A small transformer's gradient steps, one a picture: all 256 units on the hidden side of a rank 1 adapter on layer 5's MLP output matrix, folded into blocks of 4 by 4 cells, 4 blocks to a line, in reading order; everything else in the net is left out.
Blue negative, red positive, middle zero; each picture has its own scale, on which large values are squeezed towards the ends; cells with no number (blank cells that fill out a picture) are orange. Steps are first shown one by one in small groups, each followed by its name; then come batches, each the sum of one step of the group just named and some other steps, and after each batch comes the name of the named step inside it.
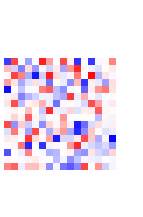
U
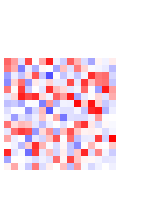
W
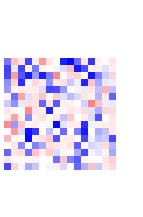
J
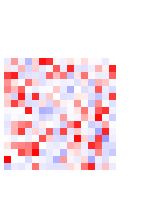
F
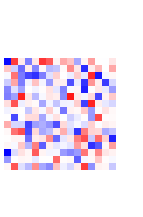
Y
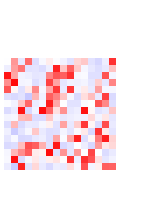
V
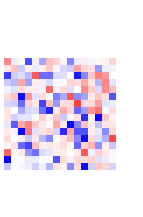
W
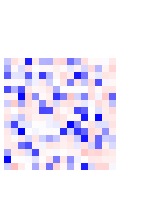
Y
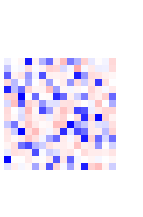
U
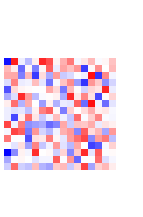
Y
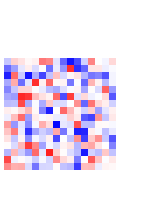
J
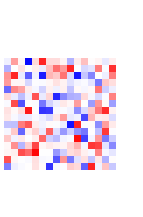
F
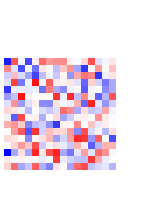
Y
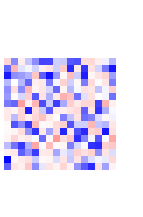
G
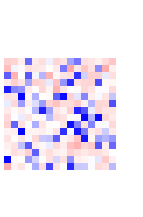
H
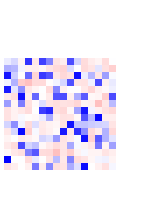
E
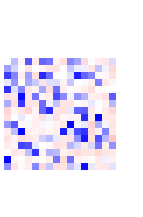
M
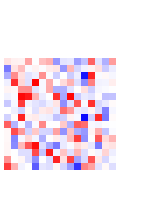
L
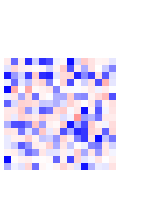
G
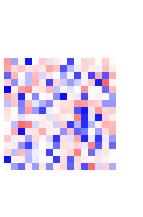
H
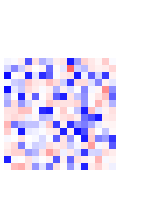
E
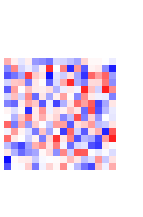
G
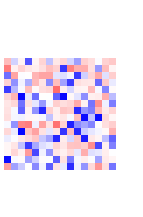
H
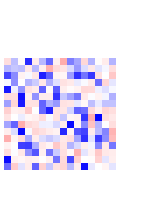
M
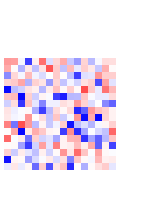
H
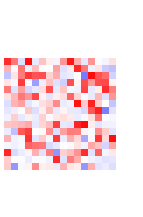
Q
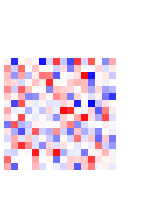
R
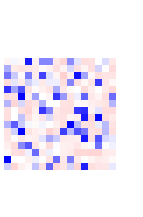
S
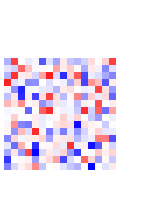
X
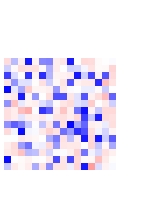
S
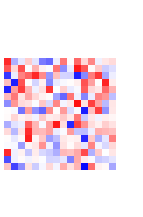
Q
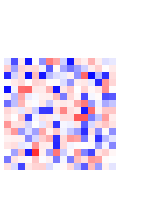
R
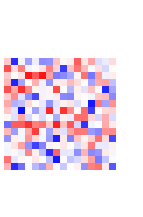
R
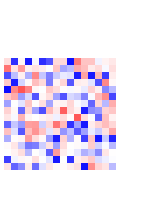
R
